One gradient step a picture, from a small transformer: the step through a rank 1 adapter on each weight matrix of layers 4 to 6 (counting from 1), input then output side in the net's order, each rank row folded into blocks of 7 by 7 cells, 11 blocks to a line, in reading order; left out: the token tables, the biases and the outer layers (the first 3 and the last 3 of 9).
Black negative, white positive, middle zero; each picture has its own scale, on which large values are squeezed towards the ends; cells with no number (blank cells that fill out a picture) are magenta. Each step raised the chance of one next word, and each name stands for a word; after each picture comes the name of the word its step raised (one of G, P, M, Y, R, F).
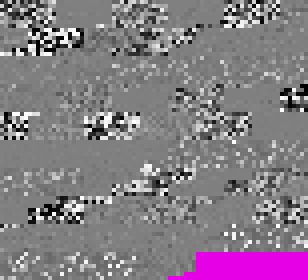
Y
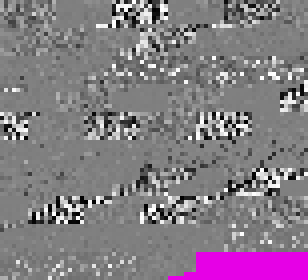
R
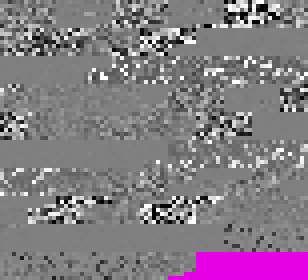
R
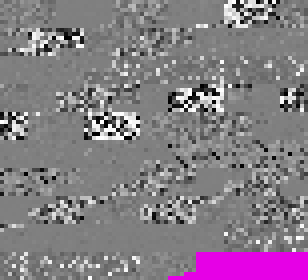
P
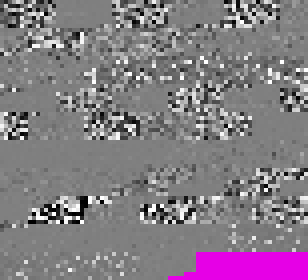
R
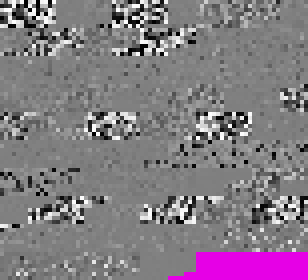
P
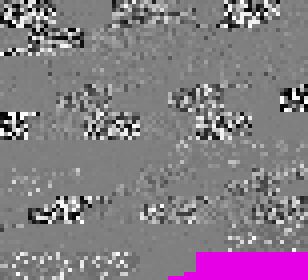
Y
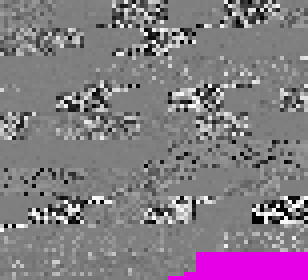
P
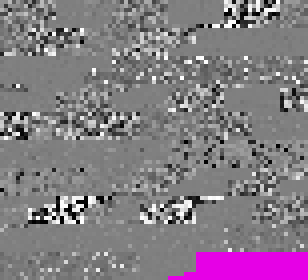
P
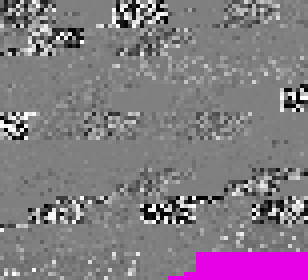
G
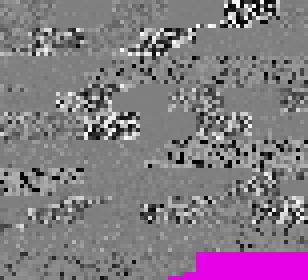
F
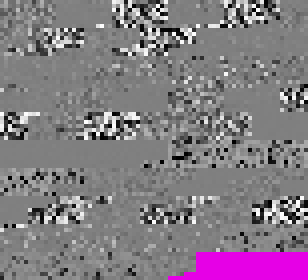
F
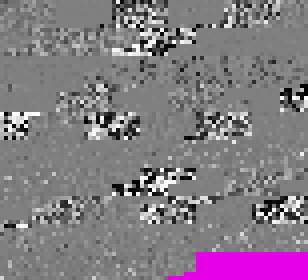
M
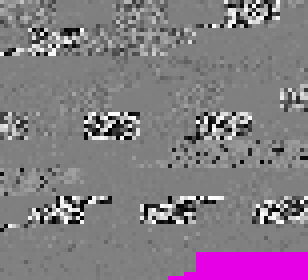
F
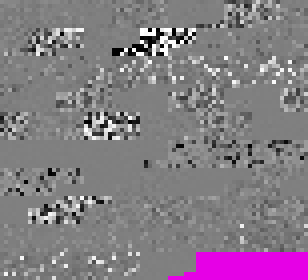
P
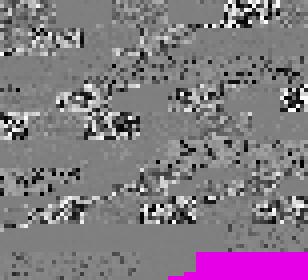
F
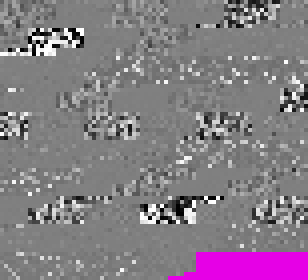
Y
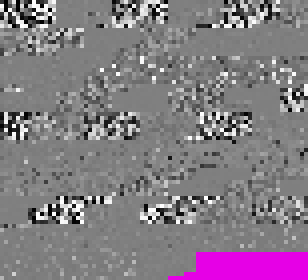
R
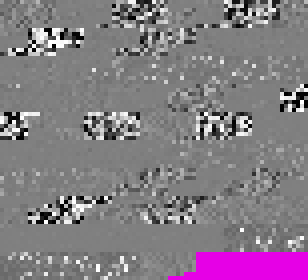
Y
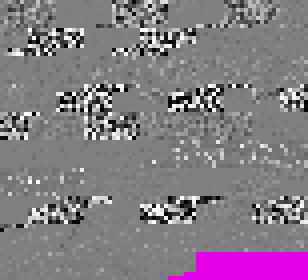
G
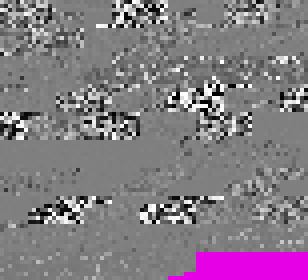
R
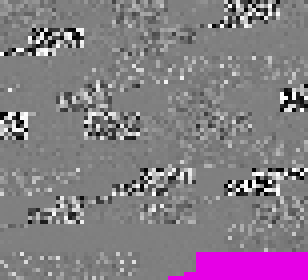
Y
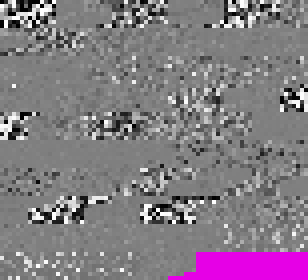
R
